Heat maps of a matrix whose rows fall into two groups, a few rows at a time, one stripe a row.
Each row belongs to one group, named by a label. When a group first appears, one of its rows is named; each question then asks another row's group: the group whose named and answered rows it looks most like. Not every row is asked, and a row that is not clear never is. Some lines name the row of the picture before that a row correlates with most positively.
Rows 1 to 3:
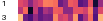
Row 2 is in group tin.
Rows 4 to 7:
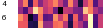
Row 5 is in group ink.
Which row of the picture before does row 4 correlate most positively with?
1
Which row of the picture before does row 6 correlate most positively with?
3
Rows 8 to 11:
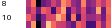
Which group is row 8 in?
tin
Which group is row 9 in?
tin
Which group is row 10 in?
tin
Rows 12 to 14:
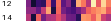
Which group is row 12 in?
ink
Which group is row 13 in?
ink
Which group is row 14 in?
ink
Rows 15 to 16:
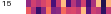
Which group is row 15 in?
tin
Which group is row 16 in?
tin
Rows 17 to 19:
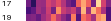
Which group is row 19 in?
ink
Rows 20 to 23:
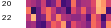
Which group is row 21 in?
ink
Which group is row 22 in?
tin
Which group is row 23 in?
tin
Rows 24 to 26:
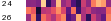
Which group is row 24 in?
ink
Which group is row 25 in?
tin
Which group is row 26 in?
tin
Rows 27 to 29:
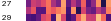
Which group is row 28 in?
tin
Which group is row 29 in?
ink
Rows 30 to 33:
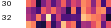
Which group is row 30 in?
tin
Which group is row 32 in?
ink
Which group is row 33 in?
tin
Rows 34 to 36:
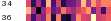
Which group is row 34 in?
ink
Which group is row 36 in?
ink
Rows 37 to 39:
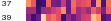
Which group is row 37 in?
tin
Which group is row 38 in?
tin
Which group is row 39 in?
ink
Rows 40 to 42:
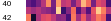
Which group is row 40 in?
ink
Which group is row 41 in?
ink
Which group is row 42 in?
ink
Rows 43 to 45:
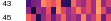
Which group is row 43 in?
ink
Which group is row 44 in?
ink
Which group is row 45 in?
tin
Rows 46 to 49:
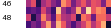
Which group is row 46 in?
tin
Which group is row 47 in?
ink
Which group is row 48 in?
ink
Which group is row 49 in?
ink
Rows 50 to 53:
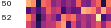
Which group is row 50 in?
tin
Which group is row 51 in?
ink
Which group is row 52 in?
tin
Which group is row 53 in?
tin
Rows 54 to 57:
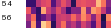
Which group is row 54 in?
ink
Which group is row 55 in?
ink
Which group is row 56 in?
tin
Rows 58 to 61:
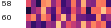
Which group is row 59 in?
ink
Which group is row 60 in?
tin
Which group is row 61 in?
ink
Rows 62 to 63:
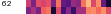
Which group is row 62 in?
ink
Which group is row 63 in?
ink
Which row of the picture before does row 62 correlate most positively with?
58
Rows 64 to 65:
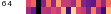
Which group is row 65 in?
tin
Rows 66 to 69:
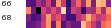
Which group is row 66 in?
ink
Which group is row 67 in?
tin
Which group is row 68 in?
ink
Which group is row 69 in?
ink
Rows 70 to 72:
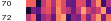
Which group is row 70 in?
tin
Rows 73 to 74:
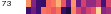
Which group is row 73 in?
tin
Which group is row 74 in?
ink
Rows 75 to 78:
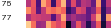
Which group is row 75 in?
tin
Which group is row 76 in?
tin
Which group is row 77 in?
tin
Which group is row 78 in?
tin
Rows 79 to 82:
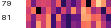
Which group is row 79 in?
ink
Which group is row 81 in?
ink
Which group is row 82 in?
ink
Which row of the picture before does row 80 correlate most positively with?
75
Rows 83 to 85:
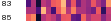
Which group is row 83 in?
tin
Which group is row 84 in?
tin
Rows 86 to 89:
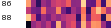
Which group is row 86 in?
tin
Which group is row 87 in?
ink
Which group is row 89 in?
ink
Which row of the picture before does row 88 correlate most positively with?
85
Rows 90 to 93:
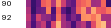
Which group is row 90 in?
ink
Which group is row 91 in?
ink
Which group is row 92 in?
ink
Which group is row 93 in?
ink
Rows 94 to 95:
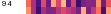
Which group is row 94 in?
tin
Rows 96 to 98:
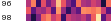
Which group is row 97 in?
ink
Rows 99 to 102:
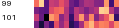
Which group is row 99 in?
tin
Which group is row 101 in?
ink
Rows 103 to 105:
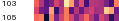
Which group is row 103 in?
tin
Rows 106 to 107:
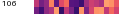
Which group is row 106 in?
ink
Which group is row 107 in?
ink
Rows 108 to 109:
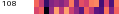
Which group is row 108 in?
tin
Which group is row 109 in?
tin
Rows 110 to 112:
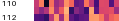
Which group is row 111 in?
ink
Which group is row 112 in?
ink
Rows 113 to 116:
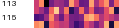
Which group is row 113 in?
tin
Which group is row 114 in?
ink
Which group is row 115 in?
ink
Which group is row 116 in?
tin
